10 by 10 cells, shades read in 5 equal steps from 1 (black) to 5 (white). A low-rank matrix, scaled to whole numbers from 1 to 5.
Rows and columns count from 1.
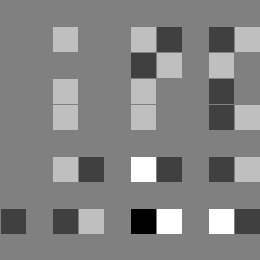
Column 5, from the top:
3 3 3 3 3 3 3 3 3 3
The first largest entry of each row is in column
1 3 7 3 3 1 6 1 7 1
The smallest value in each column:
2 3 2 2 3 1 2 3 2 2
